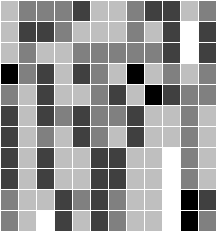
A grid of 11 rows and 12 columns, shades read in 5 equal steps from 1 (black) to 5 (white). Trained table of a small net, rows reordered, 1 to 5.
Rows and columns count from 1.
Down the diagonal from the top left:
4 2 4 4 4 3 4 4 4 5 1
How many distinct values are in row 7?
3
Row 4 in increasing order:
1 1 2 2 3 3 3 3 4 4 4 4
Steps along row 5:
up down up same down down up down up up same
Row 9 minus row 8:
0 0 0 0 0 0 0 0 0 0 0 0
